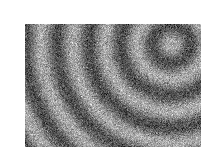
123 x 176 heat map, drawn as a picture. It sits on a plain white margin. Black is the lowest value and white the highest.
On average the colour sits 50% of the way up the scale. Rings spread out from the top right. The halves do not mirror each other. There is no seam. No overall slope runs across the table. The top right is the ninth with the lowest average.
